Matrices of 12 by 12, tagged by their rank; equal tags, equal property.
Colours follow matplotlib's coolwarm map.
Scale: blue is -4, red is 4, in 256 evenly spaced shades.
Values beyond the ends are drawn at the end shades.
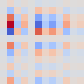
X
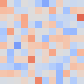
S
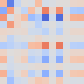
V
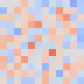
S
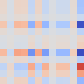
X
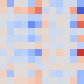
V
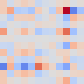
V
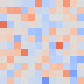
S
